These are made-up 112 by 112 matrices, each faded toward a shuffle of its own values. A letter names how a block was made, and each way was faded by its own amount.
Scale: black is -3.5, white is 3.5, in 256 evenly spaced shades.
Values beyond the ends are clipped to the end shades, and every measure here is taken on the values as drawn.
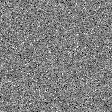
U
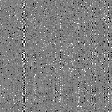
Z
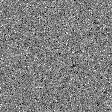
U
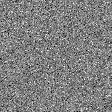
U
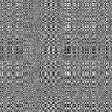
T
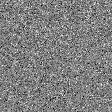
U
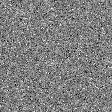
U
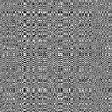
T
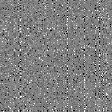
Z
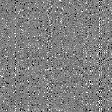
Z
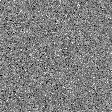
U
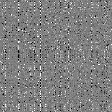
Z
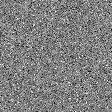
U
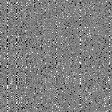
Z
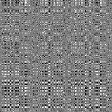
T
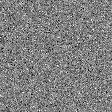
U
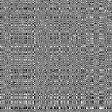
T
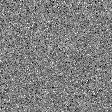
U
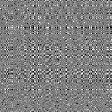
T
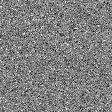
U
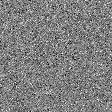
U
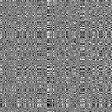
T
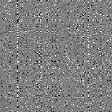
Z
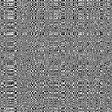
T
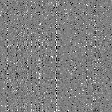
Z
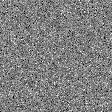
U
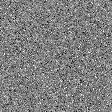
U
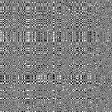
T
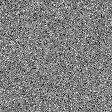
U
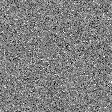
U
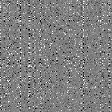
Z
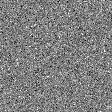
U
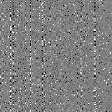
Z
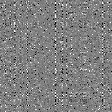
Z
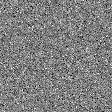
U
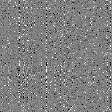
Z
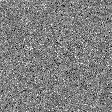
U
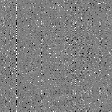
Z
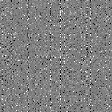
Z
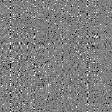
Z
